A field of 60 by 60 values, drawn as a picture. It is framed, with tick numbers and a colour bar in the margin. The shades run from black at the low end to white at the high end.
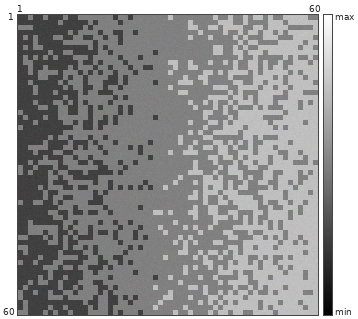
On average the colour sits 50% of the way up the scale. Values rise toward the right. No row or column stands out. No regular stripes run through it. Fine speckle covers the field.
